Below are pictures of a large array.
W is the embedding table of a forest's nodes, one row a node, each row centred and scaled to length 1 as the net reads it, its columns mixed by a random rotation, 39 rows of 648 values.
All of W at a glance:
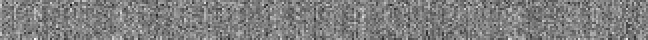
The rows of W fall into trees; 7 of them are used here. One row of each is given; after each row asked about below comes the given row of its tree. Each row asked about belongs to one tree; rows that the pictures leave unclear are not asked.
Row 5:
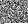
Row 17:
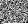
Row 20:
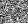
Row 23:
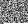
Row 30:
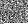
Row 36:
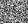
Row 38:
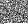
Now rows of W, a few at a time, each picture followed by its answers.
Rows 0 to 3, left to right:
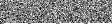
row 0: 17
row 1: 30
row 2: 23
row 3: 23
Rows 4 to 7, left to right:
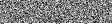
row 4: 5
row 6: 17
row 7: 30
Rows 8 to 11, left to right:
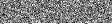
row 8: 38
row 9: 38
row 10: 36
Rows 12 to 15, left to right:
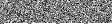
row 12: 38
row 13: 23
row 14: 17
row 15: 23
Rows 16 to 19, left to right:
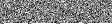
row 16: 38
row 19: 30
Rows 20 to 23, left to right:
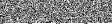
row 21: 38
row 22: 17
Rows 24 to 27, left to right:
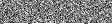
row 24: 30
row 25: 20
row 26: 30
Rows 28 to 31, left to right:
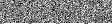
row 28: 17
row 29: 36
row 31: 5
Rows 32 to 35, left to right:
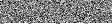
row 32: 5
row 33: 20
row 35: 5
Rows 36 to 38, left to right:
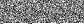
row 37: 38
